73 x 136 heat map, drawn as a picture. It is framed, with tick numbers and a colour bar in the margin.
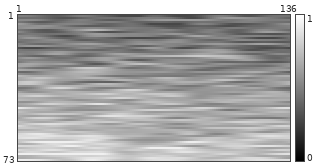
The grain runs across in streaks. The field climbs toward the bottom. The ninth with the highest average is the bottom left.
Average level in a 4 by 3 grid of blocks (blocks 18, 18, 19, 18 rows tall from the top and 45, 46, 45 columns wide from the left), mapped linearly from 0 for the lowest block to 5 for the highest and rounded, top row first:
000 / 221 / 333 / 544
